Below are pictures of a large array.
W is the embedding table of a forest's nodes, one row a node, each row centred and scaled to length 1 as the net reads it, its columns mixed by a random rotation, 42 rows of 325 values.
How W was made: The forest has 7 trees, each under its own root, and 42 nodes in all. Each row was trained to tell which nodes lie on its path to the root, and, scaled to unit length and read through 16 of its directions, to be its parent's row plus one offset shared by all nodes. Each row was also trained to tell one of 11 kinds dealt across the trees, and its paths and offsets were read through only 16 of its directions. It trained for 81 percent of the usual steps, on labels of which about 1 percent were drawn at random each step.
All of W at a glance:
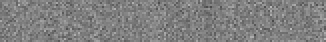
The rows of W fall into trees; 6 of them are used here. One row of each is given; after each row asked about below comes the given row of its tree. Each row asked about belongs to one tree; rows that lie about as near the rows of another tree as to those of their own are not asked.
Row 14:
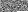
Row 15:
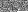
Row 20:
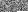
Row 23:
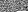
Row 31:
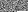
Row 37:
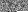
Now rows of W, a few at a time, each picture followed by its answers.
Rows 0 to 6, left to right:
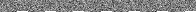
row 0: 31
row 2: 14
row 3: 31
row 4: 23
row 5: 31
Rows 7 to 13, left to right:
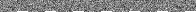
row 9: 14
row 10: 20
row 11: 15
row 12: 15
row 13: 14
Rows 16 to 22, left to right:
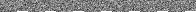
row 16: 20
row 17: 23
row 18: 23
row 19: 14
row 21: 20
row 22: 20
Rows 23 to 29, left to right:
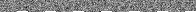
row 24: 14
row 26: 37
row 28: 20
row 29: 31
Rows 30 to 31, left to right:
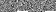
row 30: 15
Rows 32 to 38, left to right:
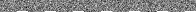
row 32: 23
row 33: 14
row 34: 14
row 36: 15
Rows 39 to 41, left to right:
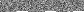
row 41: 23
